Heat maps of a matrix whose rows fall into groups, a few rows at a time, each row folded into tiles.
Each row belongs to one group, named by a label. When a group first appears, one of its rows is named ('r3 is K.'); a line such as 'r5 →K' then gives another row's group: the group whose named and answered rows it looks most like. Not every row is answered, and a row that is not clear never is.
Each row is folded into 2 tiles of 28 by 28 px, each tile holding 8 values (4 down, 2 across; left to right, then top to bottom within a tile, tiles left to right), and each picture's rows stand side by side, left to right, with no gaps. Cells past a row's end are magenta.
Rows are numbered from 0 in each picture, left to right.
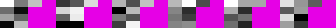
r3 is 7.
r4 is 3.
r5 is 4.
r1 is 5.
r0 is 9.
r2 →9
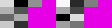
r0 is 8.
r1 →8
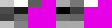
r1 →9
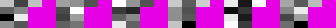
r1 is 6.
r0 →8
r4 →4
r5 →5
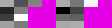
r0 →8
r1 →9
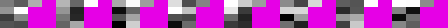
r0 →5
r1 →9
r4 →3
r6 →9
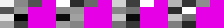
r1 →8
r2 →4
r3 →4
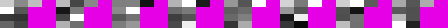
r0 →3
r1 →8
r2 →6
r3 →7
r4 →9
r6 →7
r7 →4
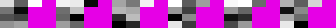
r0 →9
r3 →8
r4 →7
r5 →4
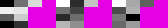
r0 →5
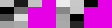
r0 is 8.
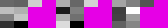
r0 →5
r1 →4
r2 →6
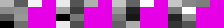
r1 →8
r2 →9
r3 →6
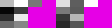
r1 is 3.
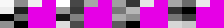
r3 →9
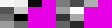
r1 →5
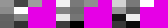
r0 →5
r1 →4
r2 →3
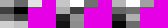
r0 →9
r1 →7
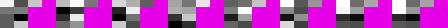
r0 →9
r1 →7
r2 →6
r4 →5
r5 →8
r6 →3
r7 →3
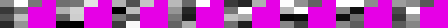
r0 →7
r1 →5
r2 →9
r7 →6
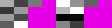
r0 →9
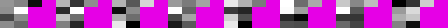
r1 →4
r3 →3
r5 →3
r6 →3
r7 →5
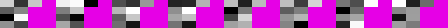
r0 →8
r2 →5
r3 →5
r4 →8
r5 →4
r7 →8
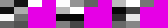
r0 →4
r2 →7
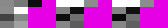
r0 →6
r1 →7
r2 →7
